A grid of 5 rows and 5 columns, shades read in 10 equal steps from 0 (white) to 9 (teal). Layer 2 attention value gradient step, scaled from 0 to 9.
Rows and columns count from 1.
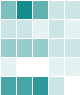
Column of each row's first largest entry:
2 1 1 1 3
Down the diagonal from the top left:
5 2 4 1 0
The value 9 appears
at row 1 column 2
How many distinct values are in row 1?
4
